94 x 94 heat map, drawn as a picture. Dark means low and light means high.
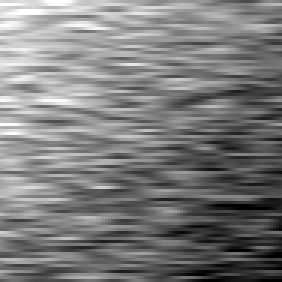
Overall the values sit about 50% of the way up the scale. The field climbs toward the top left. The grain runs across in streaks. Neither half mirrors the other. The histogram is bell-shaped. The top left is the ninth with the highest average. The ninth with the lowest average is the bottom right.
